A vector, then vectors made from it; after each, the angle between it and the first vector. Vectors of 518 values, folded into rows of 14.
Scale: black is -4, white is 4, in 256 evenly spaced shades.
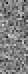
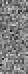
partly opposed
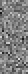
partly opposed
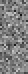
partly opposed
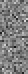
orthogonal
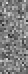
nearly opposite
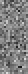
orthogonal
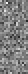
partly opposed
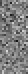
orthogonal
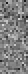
nearly parallel
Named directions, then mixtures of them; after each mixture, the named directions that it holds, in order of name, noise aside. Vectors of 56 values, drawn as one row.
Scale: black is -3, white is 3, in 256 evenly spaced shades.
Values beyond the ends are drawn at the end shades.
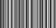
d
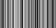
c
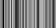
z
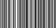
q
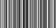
c, q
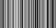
c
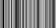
z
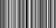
d, q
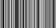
z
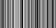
c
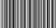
d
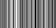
c, q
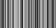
c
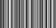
d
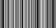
c, z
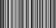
c, d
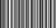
d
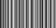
d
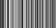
c, d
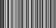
c, d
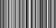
d, q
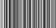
c, d
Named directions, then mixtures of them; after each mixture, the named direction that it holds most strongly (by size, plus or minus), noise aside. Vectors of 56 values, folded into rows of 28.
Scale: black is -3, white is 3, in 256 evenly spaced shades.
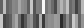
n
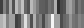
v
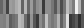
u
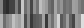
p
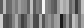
n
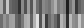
u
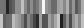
n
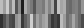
v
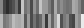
p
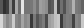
p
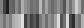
p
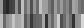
p
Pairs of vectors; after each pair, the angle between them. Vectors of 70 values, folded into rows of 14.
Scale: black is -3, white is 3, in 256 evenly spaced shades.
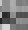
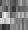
nearly opposite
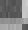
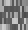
orthogonal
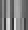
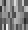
partly aligned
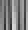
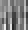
nearly opposite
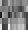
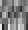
nearly parallel
